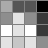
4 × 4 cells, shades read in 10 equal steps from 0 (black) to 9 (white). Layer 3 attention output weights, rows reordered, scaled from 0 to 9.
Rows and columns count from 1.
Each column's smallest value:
5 3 3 0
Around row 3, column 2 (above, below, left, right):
8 7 9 9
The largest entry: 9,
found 2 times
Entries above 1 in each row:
3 4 4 4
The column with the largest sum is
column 1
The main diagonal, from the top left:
6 8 9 5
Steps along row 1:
down same down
